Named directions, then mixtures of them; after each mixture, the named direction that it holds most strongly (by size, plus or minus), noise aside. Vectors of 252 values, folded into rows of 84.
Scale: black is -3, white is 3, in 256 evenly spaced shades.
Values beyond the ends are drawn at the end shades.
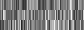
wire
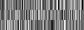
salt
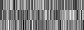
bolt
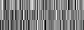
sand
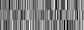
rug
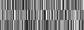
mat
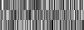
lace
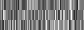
wire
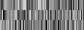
wire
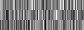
sand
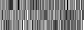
bolt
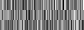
mat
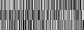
bolt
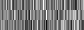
mat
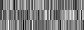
bolt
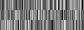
salt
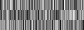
bolt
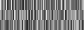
mat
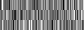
lace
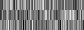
bolt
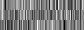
salt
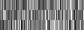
wire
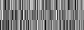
sand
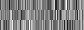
rug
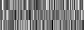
lace
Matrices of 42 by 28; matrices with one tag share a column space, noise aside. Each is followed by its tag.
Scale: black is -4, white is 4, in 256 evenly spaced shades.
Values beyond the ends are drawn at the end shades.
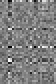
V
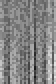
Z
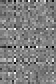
V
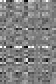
V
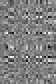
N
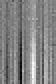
Z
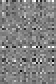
V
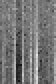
Z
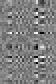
N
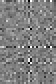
V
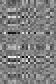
N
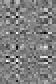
N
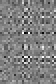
N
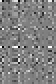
V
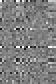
V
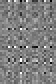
V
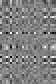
N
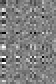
N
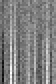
Z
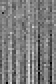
Z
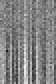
Z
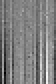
Z
